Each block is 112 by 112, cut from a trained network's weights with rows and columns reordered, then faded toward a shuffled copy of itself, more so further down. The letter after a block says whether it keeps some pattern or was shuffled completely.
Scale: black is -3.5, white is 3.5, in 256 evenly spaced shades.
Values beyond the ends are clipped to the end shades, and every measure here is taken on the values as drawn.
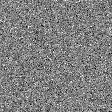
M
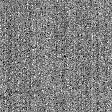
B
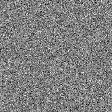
B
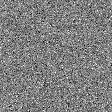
M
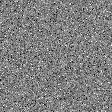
M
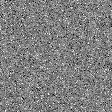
M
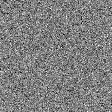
B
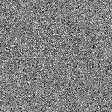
B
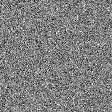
B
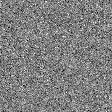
M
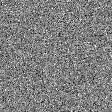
M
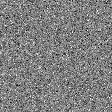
M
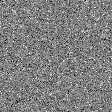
M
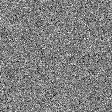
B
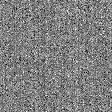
B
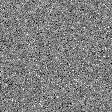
M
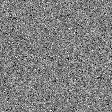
B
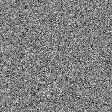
B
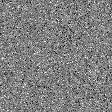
M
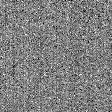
B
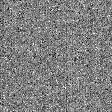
B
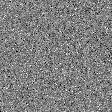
M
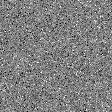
M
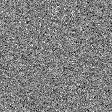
B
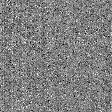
B
